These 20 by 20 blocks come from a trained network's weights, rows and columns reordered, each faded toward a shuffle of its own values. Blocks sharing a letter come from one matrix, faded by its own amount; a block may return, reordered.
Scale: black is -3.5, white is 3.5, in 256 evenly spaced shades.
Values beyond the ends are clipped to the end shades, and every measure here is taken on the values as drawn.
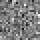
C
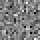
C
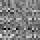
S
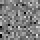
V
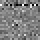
S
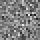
V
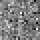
C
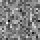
C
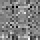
S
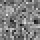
V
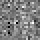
C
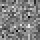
V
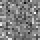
C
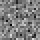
V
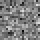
V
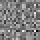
S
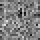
V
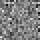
V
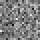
C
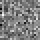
C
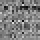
S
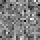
C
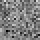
V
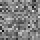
V
